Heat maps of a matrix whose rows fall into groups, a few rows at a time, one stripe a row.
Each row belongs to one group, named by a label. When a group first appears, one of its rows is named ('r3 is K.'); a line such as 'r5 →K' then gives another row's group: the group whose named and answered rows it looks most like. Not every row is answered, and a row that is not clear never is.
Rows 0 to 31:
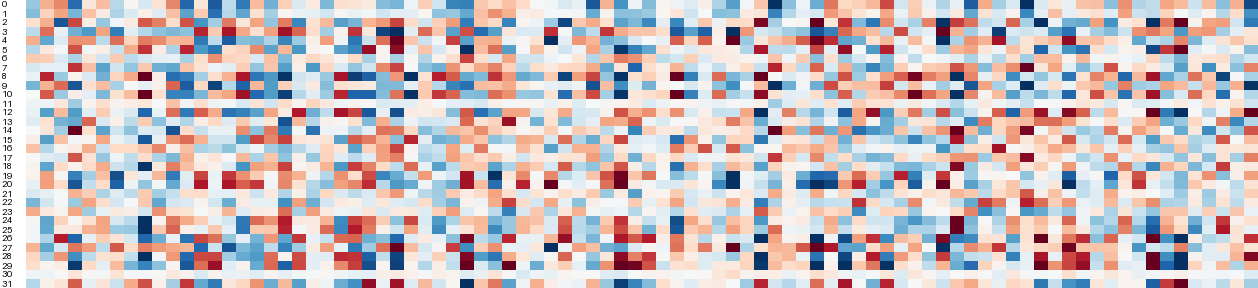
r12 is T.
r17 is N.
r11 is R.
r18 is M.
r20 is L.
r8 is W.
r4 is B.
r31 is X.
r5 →X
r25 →M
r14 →N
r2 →X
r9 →R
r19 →L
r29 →T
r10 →W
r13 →T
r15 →M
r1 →R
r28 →T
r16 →B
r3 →L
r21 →N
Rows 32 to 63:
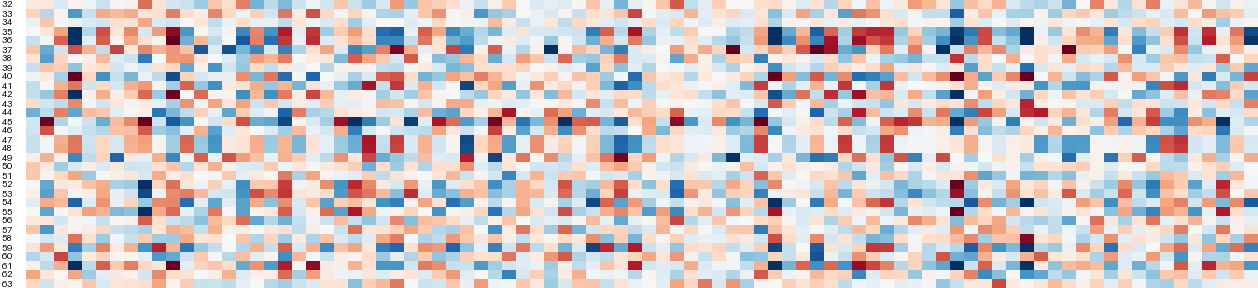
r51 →X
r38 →M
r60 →T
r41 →X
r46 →W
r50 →T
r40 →N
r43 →N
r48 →X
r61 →R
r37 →B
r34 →W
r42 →R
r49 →L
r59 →R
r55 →M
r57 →M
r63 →B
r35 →R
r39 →R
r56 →W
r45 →W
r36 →R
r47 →X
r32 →W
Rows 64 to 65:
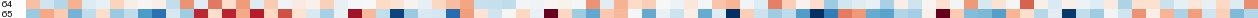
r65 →L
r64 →N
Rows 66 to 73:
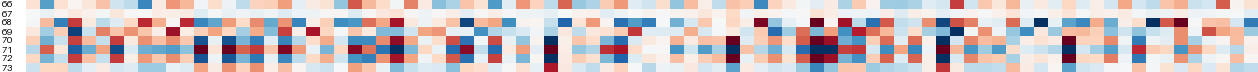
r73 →L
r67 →B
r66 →M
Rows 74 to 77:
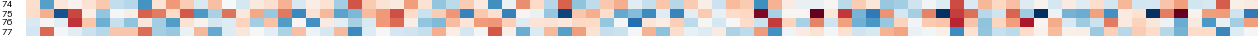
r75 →X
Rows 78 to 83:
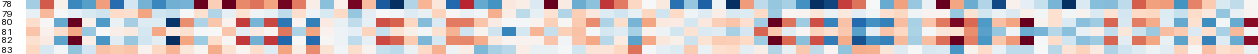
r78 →L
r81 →X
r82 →N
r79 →W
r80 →N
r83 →R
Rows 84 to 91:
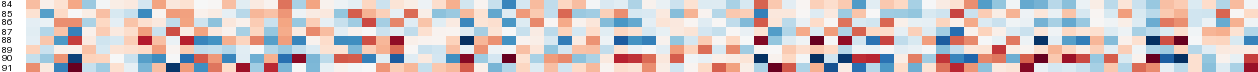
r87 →R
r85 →M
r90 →T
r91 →N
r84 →X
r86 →X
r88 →X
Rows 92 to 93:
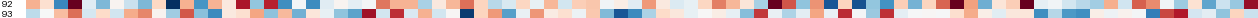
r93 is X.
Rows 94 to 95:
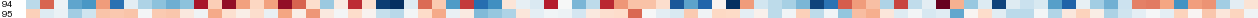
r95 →R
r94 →L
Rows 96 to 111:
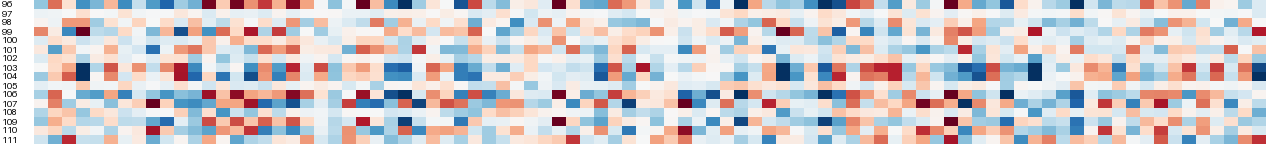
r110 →W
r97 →B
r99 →N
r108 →R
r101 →M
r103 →R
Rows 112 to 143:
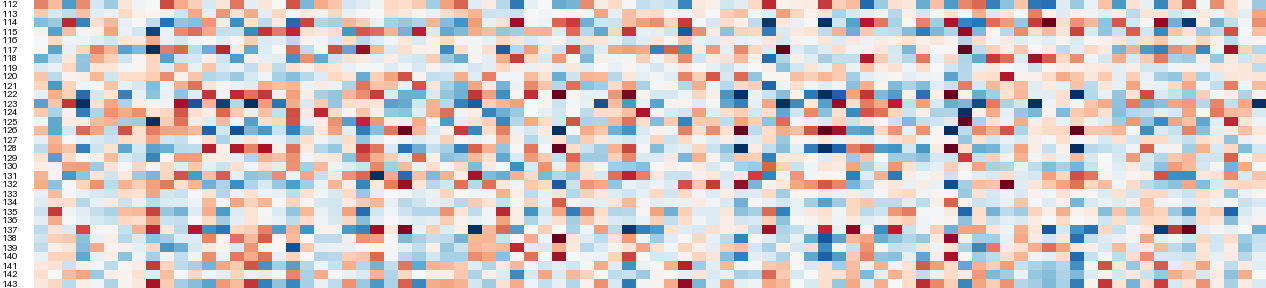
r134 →L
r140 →L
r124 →R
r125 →M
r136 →W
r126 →B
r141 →W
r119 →R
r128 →L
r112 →X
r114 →T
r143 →W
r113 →N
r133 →W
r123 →R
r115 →M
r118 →T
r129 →M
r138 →L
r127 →W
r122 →L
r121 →M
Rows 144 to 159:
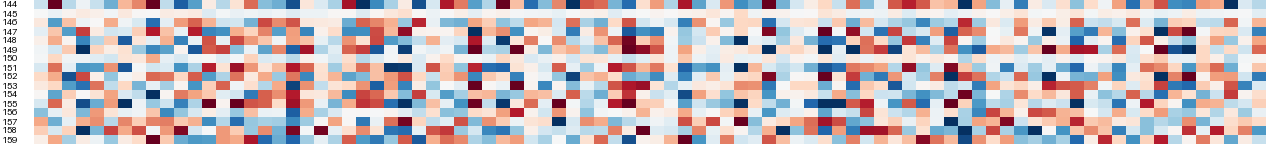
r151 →L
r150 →W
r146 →M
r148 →L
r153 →T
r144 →W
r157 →B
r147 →X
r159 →W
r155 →L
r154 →M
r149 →T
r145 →B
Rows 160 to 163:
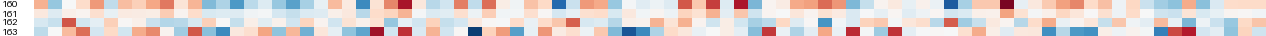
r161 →B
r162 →T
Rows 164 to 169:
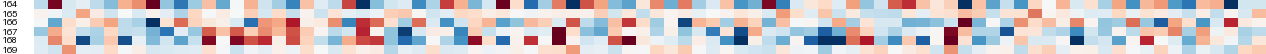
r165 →N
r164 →W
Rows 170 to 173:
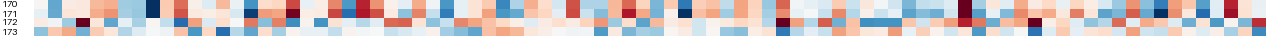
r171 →M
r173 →R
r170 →M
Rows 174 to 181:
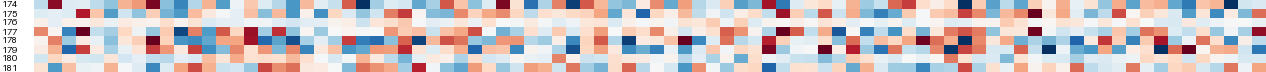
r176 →B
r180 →L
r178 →W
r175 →N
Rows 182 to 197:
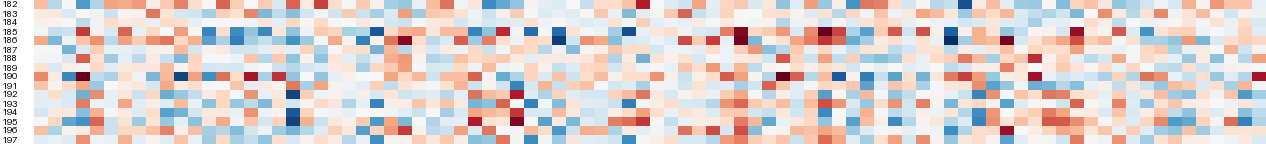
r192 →T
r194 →T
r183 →W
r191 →X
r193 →B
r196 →B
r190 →N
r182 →R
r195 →T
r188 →N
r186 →B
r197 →B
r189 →B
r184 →R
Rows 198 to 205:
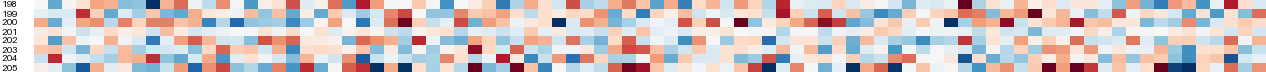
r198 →M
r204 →W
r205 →T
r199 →N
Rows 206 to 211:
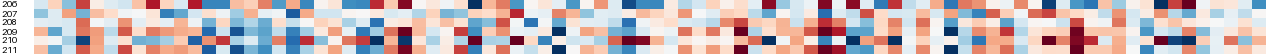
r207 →T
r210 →T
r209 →B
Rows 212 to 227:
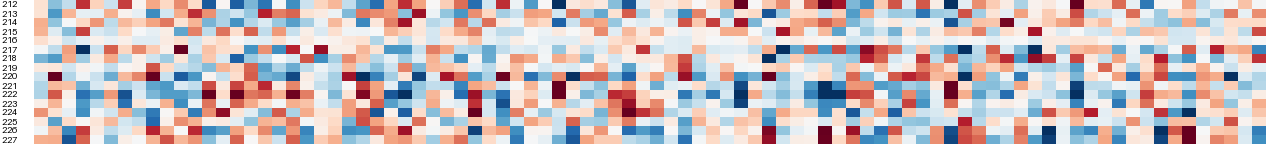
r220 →W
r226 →X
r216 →T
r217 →R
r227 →X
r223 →L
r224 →T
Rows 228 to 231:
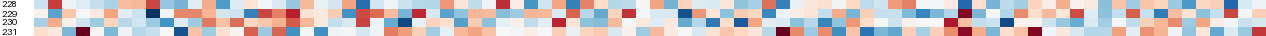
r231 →N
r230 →L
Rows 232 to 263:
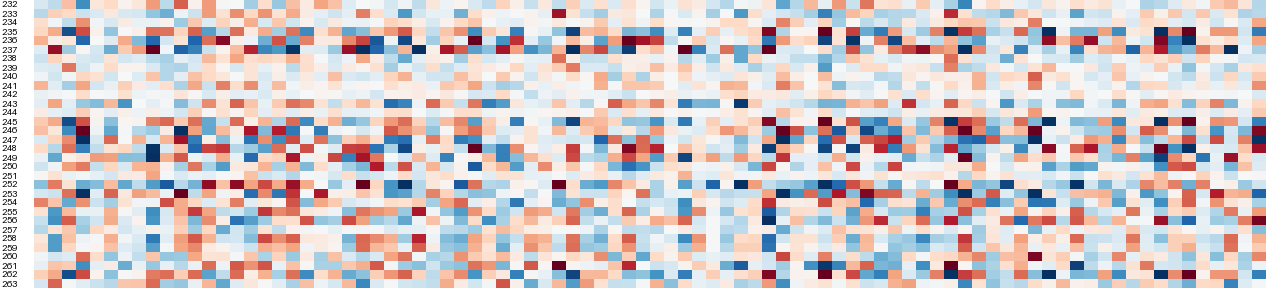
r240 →N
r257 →R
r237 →W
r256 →T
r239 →T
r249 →M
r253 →R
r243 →L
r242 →B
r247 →R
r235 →X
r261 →L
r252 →L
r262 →X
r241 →N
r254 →X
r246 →N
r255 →M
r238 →L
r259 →M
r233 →L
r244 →N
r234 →N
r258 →M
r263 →W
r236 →T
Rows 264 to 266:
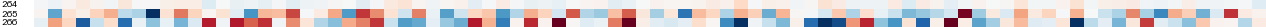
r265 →M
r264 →B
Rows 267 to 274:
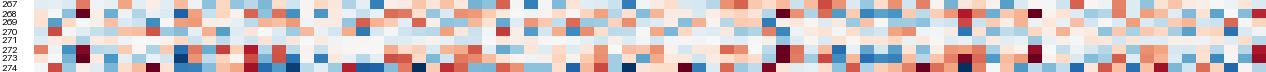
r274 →W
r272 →N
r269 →M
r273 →N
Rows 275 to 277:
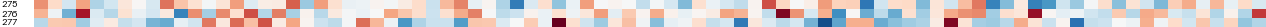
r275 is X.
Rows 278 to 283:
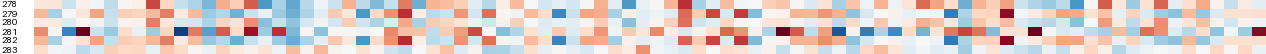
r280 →W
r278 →W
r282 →B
